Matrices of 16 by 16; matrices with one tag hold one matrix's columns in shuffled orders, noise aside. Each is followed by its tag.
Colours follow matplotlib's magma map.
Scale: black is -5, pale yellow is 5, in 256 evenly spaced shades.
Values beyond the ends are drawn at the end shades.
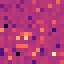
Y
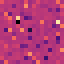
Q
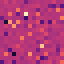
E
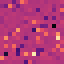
Y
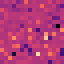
Y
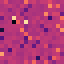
Q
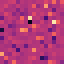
Q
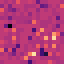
Y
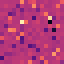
Q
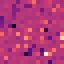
Y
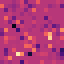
Y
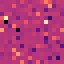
Q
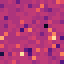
Y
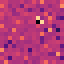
Q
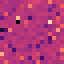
Q
